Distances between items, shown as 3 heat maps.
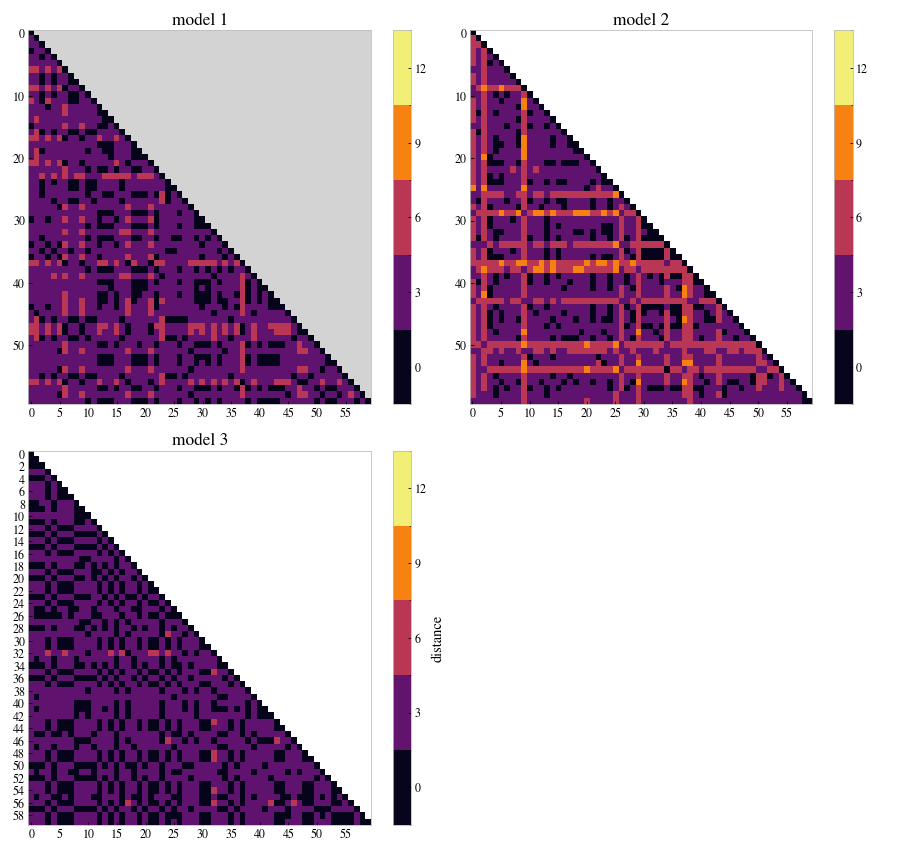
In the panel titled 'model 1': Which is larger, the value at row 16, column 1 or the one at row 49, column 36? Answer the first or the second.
the first
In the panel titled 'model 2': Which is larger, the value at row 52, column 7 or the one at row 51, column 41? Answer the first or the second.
the second
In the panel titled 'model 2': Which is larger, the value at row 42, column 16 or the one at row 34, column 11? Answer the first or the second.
the second
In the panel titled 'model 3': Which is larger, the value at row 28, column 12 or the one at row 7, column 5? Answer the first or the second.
the first
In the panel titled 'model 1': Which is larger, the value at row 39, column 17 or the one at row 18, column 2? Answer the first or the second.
the first
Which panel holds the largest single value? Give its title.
model 2
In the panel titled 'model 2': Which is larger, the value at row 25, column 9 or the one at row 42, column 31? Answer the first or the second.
the first
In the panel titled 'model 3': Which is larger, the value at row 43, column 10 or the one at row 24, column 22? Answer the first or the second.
the first
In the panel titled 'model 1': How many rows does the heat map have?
60
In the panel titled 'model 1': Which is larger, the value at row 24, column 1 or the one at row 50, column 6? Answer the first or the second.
the second
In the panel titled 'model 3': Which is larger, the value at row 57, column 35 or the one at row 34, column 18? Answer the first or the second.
the first
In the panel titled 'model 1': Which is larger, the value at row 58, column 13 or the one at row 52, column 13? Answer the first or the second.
the first
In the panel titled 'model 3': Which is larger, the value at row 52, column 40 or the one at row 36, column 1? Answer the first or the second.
the first
